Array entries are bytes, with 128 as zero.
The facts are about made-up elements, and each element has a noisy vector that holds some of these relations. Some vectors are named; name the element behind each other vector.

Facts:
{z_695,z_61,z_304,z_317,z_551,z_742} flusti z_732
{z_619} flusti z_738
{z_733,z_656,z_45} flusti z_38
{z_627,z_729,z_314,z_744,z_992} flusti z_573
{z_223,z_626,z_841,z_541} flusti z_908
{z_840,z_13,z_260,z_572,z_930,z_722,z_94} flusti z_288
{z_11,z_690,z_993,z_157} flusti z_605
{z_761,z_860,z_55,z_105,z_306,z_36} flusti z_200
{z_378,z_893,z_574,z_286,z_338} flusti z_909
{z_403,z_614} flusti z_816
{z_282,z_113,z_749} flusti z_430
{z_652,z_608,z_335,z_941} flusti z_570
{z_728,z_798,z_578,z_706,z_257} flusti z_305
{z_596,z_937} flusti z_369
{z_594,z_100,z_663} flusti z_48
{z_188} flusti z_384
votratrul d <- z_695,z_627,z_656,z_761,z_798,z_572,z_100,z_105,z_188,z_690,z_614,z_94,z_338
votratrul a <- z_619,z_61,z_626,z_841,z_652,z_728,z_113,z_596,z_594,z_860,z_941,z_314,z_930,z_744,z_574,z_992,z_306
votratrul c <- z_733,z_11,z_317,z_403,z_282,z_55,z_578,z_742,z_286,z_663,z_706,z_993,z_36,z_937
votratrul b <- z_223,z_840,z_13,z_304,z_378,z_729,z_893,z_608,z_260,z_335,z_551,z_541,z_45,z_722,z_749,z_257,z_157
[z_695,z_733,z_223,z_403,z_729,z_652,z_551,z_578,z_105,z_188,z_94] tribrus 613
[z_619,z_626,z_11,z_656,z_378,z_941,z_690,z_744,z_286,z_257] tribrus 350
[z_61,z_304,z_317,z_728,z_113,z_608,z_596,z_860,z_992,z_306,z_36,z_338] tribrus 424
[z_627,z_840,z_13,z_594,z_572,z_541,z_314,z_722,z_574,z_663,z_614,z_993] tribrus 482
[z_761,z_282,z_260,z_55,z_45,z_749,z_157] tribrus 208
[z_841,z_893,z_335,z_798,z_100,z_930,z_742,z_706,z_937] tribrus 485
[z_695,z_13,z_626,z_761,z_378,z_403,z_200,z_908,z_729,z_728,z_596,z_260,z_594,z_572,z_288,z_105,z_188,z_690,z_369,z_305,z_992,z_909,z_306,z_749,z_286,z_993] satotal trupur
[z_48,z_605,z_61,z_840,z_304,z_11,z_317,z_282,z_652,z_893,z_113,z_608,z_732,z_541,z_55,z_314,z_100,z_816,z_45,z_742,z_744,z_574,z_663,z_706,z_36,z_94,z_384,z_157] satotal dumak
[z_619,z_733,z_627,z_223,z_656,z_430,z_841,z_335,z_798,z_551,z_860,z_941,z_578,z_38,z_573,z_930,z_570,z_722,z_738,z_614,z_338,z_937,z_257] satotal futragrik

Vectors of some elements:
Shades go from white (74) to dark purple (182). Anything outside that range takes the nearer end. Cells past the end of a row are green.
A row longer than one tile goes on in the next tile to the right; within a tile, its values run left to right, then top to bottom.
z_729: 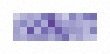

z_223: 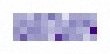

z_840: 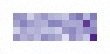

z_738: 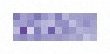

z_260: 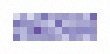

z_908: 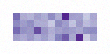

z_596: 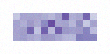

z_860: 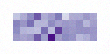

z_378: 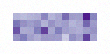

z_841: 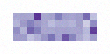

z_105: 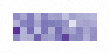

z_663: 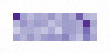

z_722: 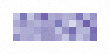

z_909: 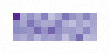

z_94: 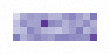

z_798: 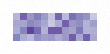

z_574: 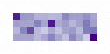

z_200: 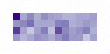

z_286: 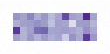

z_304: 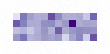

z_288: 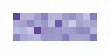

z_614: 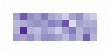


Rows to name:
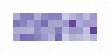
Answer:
z_551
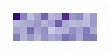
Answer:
z_572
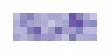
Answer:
z_706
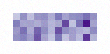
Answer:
z_257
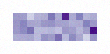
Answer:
z_541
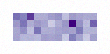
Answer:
z_742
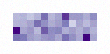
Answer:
z_690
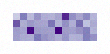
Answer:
z_728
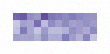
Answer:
z_627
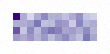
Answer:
z_993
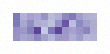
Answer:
z_305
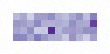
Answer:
z_157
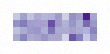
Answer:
z_893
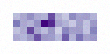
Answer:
z_652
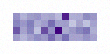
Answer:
z_306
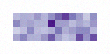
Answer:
z_113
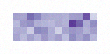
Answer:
z_937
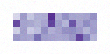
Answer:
z_608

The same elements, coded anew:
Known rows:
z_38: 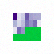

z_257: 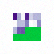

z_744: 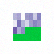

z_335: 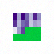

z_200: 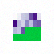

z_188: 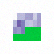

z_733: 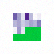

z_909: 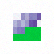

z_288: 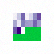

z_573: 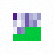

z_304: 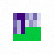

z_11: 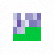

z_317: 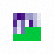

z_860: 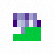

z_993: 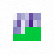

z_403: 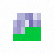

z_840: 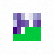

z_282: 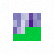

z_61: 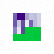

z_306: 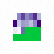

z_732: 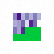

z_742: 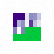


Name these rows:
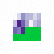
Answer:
z_729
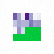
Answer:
z_578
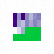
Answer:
z_841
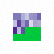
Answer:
z_45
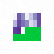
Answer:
z_572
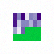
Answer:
z_100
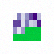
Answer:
z_761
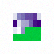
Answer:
z_36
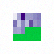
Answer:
z_596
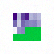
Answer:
z_338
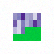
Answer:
z_113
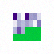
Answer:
z_656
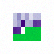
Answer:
z_94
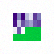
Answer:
z_930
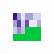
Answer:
z_614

